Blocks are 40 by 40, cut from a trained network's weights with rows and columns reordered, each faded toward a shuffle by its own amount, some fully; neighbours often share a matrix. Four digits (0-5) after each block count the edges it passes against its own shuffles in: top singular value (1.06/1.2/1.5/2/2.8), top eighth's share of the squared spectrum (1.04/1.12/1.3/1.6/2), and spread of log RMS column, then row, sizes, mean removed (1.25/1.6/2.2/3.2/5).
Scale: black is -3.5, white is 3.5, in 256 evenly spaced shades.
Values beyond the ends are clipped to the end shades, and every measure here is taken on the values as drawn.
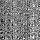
3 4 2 2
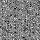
2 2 0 0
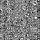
2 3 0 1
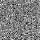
2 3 0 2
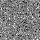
0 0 0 0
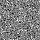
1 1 0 0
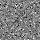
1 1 0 0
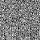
3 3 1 1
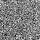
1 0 0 0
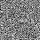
2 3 0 0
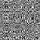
3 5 2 2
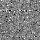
2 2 0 1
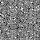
2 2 0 1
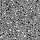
0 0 0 1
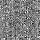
2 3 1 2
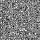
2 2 0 0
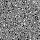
0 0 0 0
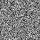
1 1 0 0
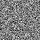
1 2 0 0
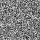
0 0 0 0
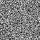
0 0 0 0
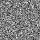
1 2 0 0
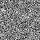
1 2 0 0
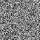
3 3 1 0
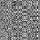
4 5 3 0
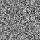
3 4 1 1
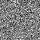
1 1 1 0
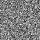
0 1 0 0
